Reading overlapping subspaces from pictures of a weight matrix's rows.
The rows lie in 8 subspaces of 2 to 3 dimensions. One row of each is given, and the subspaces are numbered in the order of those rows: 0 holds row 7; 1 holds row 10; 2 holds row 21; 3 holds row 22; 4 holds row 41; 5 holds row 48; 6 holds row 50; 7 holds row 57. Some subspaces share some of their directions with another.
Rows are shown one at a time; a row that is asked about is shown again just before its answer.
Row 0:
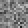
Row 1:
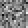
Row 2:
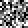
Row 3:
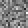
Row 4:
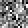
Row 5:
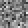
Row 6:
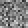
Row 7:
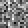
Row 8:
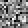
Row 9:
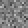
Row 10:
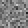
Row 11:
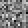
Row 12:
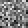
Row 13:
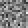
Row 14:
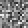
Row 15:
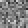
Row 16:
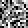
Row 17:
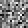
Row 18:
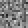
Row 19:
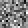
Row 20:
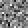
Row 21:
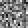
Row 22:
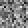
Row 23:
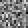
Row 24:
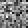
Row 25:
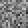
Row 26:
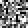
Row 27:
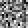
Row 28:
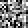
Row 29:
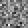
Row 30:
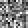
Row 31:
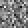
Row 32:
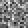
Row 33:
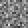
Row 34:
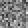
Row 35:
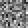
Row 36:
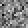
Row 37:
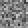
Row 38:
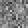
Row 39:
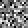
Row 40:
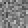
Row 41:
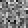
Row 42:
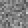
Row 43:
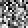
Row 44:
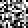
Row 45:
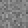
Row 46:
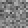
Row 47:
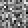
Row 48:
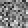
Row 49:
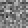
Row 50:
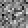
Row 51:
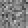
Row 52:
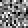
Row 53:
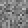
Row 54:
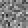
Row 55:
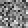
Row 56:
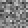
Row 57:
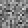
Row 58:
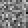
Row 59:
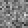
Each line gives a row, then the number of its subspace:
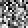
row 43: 0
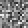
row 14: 7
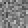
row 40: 4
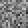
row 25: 7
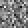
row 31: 3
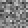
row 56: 1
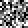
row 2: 2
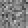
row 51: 6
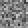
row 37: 4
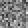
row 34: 5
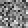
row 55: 5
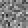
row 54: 3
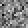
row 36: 6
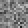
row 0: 0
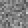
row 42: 0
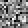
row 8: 4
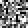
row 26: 4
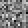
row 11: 4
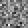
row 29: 6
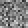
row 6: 5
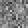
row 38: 0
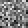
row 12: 5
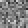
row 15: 4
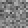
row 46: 1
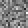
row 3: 1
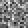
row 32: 0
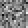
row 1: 6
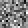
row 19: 0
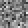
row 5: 2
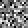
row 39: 3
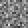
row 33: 6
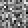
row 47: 3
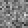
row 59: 2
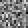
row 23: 2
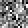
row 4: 0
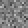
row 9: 3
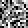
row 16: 1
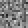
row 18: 7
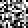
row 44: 0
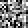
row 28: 4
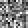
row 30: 4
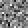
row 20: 3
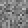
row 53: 7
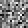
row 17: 7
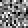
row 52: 2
